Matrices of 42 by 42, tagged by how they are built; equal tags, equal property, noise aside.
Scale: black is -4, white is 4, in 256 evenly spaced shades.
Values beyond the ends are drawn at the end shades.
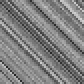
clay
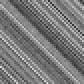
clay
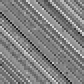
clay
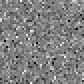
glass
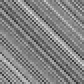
clay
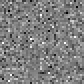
glass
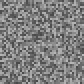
glass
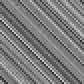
clay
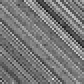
clay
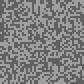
glass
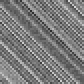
clay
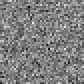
glass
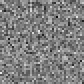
glass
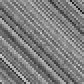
clay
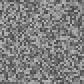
glass
